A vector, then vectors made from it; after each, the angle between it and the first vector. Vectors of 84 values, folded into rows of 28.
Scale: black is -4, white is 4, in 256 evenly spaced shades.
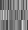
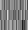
partly opposed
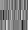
nearly opposite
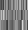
nearly parallel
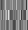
partly aligned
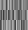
partly opposed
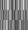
partly opposed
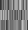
nearly parallel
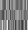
partly opposed
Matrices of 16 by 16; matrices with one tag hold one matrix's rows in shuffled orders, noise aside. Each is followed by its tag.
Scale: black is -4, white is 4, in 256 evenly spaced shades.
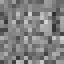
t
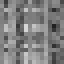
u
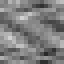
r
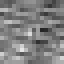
r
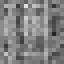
u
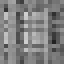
u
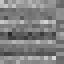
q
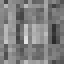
u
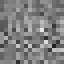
t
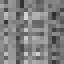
u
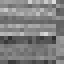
q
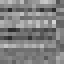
q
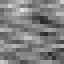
r
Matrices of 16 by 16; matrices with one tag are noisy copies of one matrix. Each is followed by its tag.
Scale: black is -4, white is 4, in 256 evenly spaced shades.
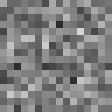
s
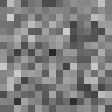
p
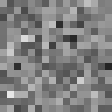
s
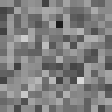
s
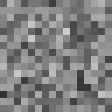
p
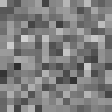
s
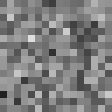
p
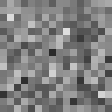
p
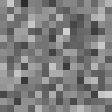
p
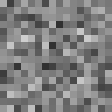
s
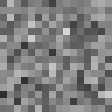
p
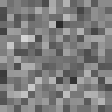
s
